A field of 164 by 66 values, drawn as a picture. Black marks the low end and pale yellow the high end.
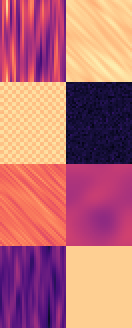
It is made of 4 by 2 panels. Panel 1,1: middling, streaked downward, strong in contrast. Panel 1,2: very high, slanting down to the right, faint in contrast. Panel 2,1: very high, checkered, faint in contrast. Panel 2,2: very low, fine-grained, faint in contrast. Panel 3,1: high, slanting down to the right, faint in contrast. Panel 3,2: middling, smooth, faint in contrast. Panel 4,1: low, streaked downward. Panel 4,2: very high, flat.
